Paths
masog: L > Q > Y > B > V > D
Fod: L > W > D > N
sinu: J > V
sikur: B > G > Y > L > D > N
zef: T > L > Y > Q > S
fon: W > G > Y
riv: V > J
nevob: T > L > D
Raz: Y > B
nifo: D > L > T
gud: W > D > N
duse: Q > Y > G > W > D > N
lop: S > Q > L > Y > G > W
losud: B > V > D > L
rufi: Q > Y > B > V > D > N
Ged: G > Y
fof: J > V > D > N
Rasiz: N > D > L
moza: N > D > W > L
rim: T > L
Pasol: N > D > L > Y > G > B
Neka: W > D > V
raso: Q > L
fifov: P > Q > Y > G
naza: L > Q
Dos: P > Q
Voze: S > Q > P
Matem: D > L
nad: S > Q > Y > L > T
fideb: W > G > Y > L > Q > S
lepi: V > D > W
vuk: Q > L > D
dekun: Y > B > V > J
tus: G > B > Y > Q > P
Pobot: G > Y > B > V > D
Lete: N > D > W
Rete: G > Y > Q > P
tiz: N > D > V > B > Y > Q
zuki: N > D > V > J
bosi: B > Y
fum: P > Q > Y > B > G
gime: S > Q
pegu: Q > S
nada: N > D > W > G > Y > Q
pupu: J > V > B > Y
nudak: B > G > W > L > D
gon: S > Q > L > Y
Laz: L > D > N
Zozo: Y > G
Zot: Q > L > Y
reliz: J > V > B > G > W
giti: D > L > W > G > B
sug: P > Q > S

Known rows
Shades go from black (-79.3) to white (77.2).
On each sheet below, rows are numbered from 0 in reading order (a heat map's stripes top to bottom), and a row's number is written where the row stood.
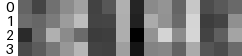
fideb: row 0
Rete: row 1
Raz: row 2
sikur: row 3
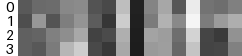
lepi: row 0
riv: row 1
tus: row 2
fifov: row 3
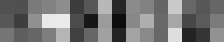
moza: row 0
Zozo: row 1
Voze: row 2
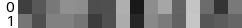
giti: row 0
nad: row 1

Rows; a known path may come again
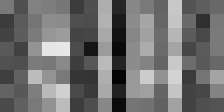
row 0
nad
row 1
giti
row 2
Pasol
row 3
Zozo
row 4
moza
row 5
bosi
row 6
fifov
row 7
Laz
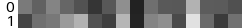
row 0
nifo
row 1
Lete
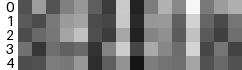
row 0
riv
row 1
lop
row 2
duse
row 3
raso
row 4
Rasiz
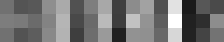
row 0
gime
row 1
Dos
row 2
sug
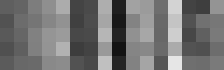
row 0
tus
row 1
masog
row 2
tiz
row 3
sikur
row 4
lepi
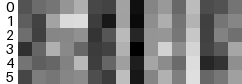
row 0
rufi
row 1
Ged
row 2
gon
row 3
Raz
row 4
Voze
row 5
dekun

